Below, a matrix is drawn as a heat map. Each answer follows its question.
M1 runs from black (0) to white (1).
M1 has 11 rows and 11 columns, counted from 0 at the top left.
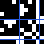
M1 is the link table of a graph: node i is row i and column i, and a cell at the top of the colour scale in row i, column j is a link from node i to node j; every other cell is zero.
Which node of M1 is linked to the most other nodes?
node 9
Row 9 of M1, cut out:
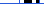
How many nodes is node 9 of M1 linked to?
8
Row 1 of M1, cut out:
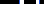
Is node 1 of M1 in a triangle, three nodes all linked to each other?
yes
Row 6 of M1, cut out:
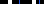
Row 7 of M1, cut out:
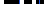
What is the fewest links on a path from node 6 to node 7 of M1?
2
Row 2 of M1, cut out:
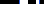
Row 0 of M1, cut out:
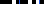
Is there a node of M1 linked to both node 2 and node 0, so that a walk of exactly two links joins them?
yes
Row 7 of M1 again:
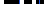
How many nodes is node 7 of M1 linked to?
3
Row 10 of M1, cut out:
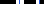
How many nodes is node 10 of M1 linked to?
3
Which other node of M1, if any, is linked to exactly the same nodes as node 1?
none
